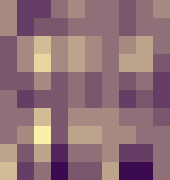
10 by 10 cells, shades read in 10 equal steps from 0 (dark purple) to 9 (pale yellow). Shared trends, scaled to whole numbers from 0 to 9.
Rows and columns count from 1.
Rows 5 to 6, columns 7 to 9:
4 3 4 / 4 2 3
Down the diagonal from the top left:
5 2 7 5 4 3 5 5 2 4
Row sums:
38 36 50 51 34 30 44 51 37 29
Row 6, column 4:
3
